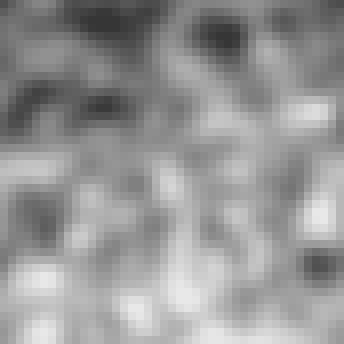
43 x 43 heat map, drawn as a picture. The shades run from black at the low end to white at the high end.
Average level on the scale: 60%. Slope: up to the bottom. Ninth with the lowest average: top left. Grain: blotchy.
